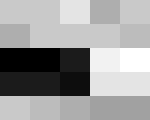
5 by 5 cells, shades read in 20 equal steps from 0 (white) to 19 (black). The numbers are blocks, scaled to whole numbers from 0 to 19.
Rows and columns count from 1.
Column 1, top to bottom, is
4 6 19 17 4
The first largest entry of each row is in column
4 1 1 3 4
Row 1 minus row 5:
0 -1 -4 -1 -3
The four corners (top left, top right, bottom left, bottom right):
4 4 4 7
